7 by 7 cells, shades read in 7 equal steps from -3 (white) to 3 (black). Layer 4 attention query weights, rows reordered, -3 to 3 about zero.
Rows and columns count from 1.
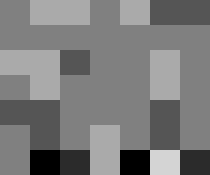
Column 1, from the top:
0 0 -1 0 1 0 0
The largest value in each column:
1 3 2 0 3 1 2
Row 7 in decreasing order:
3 3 2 2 0 -1 -2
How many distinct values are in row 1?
3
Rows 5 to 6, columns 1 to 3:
1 1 0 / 0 1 0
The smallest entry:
-2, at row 7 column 6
